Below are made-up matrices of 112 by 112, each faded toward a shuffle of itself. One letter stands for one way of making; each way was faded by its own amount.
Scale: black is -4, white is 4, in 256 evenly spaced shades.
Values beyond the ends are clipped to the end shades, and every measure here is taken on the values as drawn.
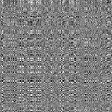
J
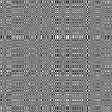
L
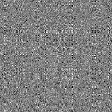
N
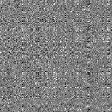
N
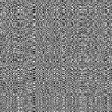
J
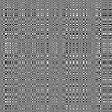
L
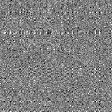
N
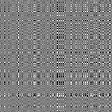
L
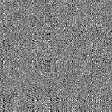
N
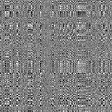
J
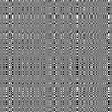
L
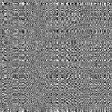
J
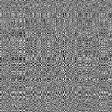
J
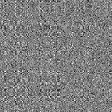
N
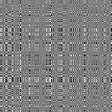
L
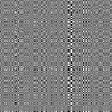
L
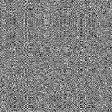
N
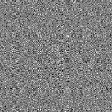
N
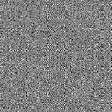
N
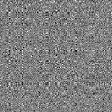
N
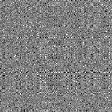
N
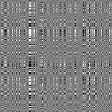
L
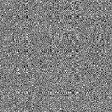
N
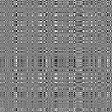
L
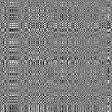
L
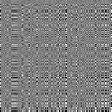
L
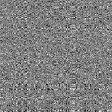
N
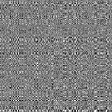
J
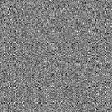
N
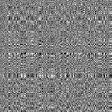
J
